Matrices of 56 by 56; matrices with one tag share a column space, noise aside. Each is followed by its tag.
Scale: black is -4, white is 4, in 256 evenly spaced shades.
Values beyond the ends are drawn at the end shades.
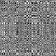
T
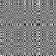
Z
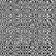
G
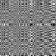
Z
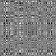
T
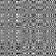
G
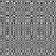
T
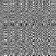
Z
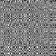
G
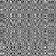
G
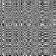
Z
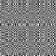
Z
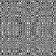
T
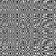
G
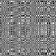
T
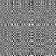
Z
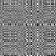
Z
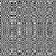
T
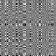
Z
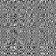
G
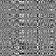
G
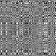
T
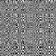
G
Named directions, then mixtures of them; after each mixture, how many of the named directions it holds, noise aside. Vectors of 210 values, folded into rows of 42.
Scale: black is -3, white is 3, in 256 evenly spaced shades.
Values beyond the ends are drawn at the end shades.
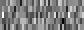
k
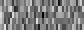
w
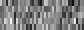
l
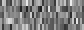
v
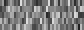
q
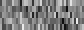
two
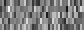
two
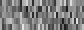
two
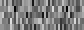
three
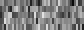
two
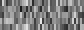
two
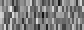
one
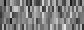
three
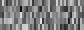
two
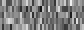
one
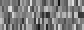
three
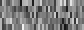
two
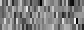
three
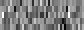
two
